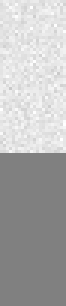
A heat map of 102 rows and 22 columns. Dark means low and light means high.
It is made of 2 by 1 panels. Panel 1,1: very high, fine-grained, faint in contrast. Panel 2,1: middling, flat.
